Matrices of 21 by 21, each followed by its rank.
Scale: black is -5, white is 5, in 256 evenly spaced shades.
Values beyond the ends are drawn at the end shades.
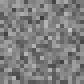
full rank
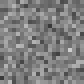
full rank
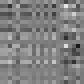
two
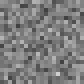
full rank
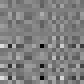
two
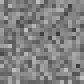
full rank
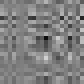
two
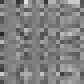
two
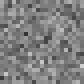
full rank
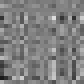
two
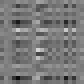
two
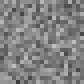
full rank
